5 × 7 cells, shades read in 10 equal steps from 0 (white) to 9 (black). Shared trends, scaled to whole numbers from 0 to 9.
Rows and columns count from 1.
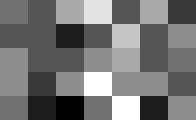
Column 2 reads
6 6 6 7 8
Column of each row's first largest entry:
7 3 2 2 3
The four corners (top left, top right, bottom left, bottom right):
5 7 5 4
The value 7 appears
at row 1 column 7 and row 4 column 2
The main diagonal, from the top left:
5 6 6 0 0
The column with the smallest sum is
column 5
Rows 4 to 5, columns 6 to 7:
4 6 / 8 4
